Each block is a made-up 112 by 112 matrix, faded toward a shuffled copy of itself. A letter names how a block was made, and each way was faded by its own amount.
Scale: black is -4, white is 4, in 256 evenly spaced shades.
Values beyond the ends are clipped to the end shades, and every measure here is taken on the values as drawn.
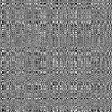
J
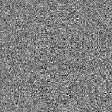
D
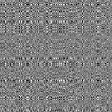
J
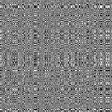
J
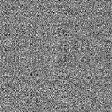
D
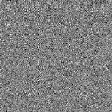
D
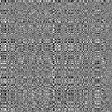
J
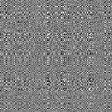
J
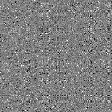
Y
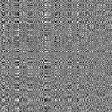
J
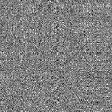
D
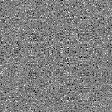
Y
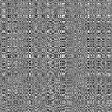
J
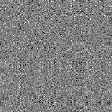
Y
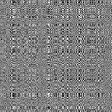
J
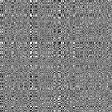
J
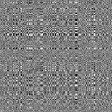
J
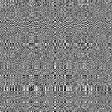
J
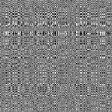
J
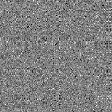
Y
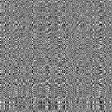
J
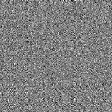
D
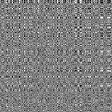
J
